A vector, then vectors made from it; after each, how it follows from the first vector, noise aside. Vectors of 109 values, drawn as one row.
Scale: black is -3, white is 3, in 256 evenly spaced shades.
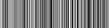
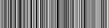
reversed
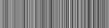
shrunk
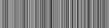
shrunk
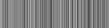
shrunk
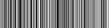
reversed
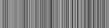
shrunk
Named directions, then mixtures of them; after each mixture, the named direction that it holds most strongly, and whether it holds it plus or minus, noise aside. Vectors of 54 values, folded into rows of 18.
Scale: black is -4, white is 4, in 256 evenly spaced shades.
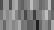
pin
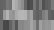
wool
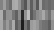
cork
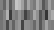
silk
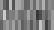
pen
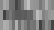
wool, minus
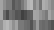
wool, minus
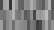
pin, plus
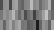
pin, plus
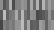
cork, minus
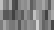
pin, minus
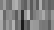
cork, plus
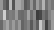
pen, plus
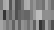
pen, minus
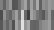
cork, minus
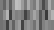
silk, plus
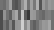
cork, minus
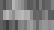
wool, plus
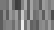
cork, minus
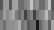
pin, plus
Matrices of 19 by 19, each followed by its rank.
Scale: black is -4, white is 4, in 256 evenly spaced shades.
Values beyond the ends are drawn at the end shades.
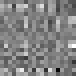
three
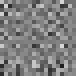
three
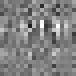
three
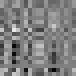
two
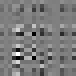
two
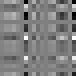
one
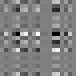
one
